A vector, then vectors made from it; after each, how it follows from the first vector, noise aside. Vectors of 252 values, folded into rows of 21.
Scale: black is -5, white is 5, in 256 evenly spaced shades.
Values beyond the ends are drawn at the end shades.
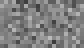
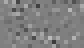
partly zeroed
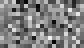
scaled up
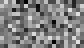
scaled up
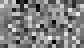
scaled up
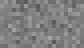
shrunk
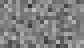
reversed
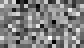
scaled up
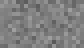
shrunk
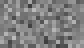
reversed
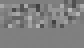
partly zeroed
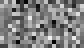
scaled up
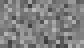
reversed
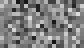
scaled up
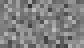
reversed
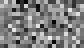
scaled up
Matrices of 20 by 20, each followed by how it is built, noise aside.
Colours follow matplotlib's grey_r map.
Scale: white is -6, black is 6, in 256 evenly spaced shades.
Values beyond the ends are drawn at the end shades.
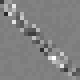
banded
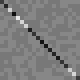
diagonal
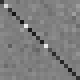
diagonal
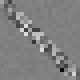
banded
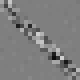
banded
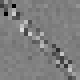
banded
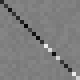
diagonal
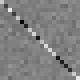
diagonal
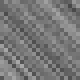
Toeplitz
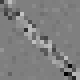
banded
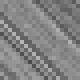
Toeplitz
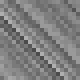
Toeplitz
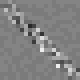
banded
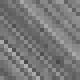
Toeplitz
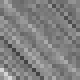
Toeplitz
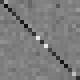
diagonal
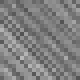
Toeplitz
